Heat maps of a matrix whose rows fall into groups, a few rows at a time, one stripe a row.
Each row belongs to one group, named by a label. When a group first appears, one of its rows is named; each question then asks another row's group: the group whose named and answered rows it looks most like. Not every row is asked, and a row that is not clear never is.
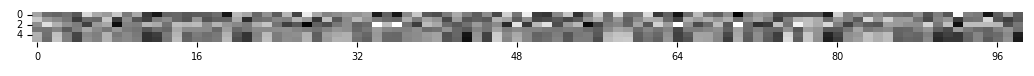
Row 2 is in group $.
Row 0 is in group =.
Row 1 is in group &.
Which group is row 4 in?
&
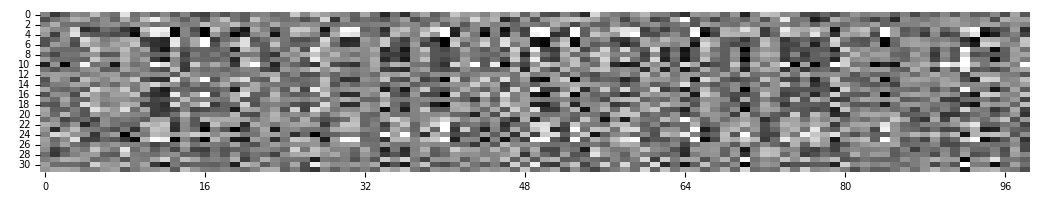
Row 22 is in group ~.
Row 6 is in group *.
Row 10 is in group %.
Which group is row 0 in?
=
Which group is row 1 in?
%
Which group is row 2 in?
*
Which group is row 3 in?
~
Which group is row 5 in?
*
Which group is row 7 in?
=
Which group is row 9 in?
=
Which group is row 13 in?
*
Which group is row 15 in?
=
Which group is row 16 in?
*
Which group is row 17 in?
&
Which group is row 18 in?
*
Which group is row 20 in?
&
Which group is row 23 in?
~
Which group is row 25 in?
~
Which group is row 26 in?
&
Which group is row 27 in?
=
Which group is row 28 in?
=
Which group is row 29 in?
$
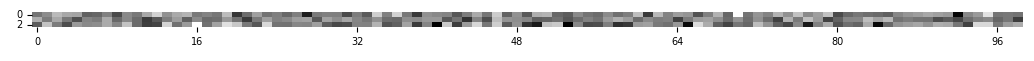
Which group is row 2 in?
*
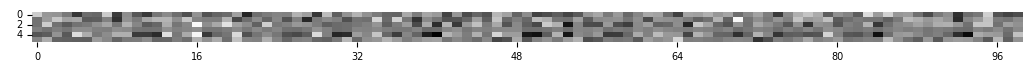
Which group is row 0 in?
&
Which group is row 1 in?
$
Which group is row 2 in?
*
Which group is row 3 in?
*
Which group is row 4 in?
*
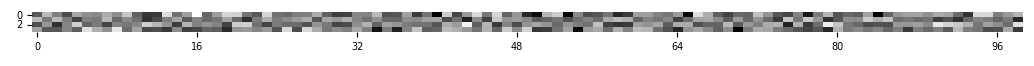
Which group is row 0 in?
*
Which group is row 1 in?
&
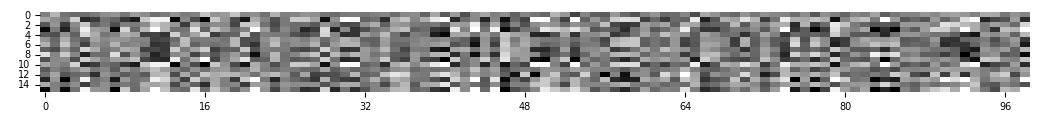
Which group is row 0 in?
*
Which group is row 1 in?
~
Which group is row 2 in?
%
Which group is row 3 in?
%
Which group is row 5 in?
&
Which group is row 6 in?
&
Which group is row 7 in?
*
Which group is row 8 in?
&
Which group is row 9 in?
*
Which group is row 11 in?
%
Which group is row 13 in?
%
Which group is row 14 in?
~
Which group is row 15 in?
%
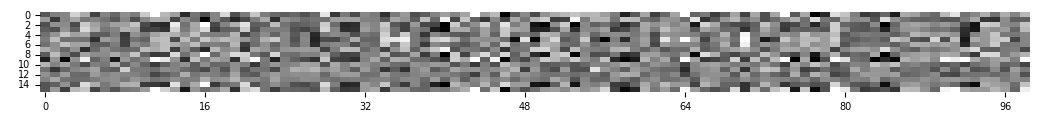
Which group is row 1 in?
~
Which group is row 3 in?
*
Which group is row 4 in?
$
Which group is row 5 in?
$
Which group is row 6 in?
$
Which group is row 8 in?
*
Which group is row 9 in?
%
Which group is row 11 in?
=
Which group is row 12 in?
&
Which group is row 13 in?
*
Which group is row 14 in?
*
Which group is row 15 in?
%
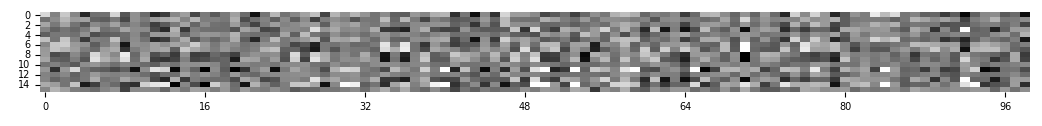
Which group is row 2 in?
&
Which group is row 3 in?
=
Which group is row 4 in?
$
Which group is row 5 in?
&
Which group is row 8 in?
=
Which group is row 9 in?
=
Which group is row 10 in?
&
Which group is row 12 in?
&
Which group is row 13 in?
=
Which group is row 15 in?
$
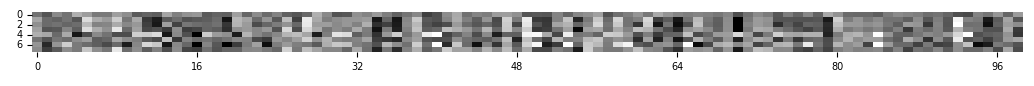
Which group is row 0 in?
*
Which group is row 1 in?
=
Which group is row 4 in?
~
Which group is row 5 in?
=
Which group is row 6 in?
~
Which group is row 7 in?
=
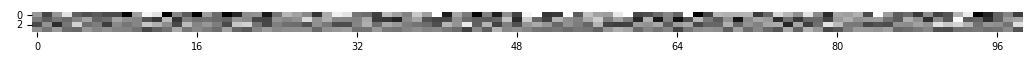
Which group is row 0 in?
~
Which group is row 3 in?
&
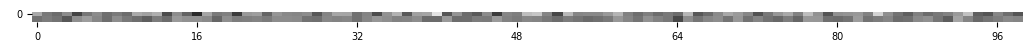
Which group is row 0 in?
~
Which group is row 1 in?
&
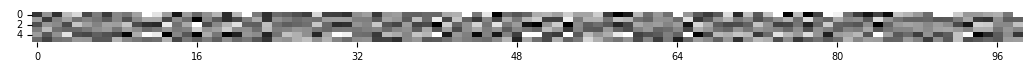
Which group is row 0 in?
%
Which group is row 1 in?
~
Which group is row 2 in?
*
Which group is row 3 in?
*
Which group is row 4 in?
~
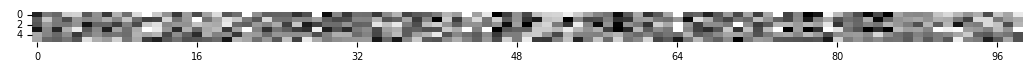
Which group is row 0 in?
%
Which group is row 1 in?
*
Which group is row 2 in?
$
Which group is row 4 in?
~
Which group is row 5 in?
=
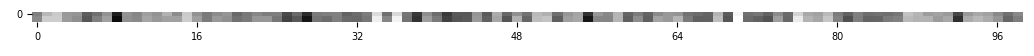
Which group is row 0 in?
$
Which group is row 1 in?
$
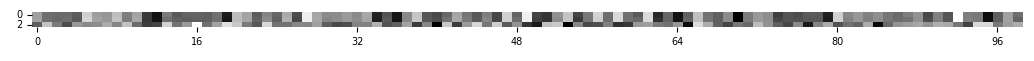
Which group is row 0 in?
=
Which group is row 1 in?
=
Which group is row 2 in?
*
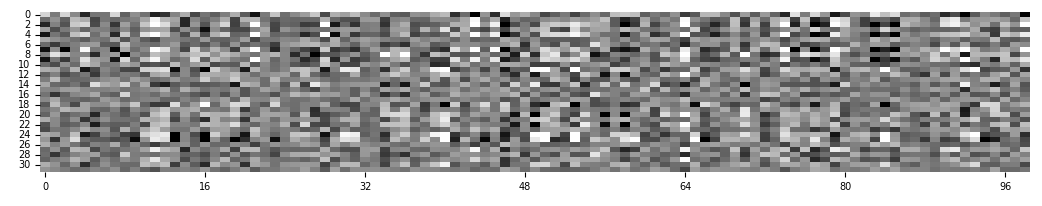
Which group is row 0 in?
&
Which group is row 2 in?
%
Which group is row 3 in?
~
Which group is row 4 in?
%
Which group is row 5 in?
&
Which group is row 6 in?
=
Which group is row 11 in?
~
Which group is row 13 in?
*
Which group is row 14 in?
=
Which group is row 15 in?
$
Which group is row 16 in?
=
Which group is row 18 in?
*
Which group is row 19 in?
$
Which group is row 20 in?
$
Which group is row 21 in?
~
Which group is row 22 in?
$
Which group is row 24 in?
~
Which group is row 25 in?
~
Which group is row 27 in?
%
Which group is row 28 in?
=
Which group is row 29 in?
%
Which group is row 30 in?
~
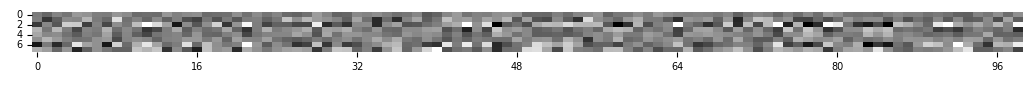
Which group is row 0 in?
*
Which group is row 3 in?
&
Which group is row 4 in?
&
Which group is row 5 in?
$
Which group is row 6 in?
%
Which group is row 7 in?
~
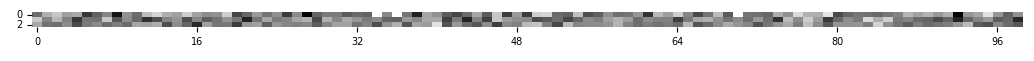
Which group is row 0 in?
$
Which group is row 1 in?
&
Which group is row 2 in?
~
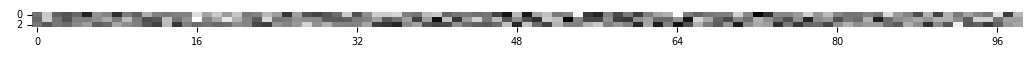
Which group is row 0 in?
$
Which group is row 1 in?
*
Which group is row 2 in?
=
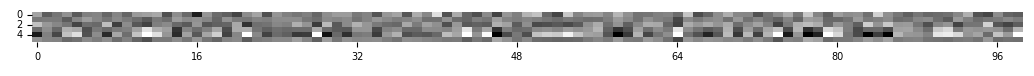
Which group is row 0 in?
~
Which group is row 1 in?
&
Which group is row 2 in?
&
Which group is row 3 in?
%
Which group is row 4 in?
%
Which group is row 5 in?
&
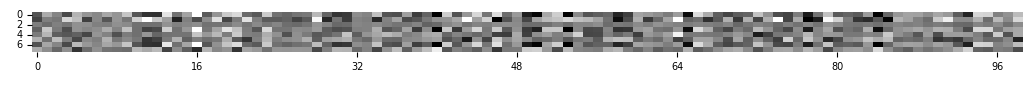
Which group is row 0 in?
*
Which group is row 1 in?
%
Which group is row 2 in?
*
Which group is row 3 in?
*
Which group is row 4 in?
$
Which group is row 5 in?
&
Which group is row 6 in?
*
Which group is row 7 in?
~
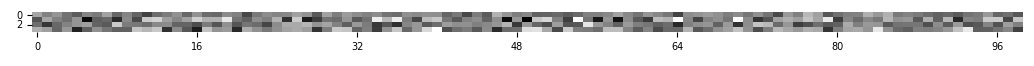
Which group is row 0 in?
&
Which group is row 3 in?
~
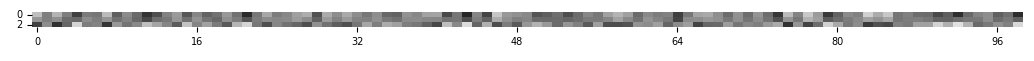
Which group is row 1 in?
&
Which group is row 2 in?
%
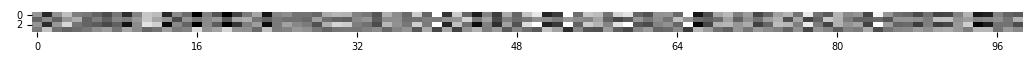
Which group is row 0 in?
~
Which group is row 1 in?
%
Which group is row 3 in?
*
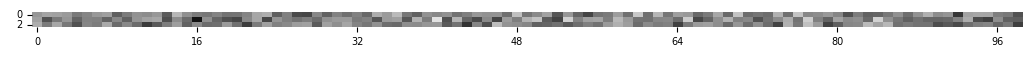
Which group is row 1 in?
~
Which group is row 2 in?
&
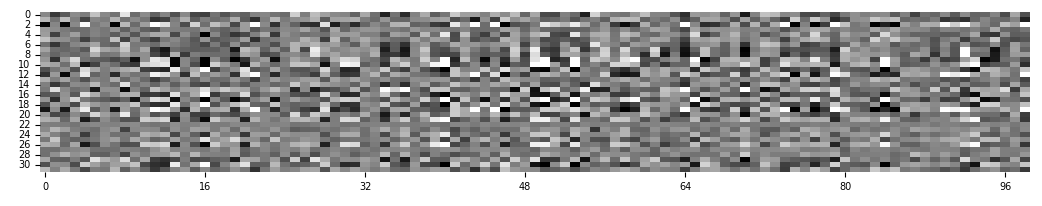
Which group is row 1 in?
&
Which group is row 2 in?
%
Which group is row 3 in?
&
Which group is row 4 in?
~
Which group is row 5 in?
&
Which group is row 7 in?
=
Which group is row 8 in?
=
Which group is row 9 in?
~
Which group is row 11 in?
*
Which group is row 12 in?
%
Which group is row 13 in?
&
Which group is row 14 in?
=
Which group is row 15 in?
$
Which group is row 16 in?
*
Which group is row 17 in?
~
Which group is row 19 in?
%
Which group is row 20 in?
=
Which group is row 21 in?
~
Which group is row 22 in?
*
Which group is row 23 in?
$
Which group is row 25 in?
*
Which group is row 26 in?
~
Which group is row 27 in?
$
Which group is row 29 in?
=
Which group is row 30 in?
*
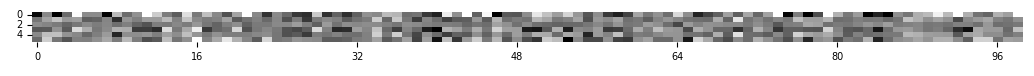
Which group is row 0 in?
%
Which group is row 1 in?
$
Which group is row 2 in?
&
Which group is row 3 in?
*
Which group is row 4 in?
$
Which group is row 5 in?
*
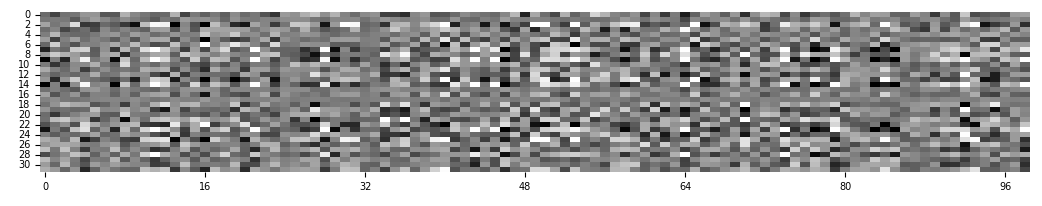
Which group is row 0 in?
=
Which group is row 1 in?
&
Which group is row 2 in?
~
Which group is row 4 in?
*
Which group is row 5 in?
~
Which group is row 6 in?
*
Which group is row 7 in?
%
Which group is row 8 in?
$
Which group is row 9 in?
%
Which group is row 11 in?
~
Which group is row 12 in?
=
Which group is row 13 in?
~
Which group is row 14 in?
%
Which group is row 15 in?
&
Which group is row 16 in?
~
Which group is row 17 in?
*
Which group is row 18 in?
$
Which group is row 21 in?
$
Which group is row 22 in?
*
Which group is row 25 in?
~
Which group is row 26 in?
$
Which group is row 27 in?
&
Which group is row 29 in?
&
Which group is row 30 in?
&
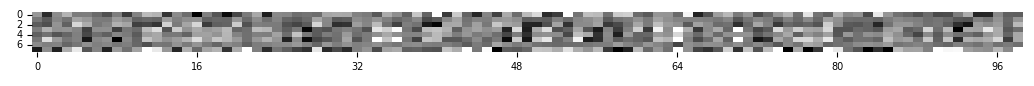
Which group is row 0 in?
~
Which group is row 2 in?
*
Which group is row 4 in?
$
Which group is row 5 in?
$
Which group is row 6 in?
&
